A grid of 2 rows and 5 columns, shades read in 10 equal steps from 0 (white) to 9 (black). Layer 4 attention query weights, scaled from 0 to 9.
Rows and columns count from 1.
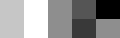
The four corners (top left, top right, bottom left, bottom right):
2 9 2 4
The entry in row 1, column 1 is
2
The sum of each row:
21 17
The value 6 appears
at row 1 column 4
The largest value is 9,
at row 1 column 5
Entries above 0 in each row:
4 4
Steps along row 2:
down up up down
